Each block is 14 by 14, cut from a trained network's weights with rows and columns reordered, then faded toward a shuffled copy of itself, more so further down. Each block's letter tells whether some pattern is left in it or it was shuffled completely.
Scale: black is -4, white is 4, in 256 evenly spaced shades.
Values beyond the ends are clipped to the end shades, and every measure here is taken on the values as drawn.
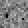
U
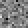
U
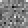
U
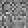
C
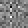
C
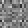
C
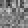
C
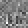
C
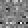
C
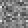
C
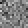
U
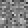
C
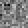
C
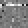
C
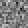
U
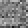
C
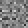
C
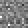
C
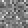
U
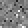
U
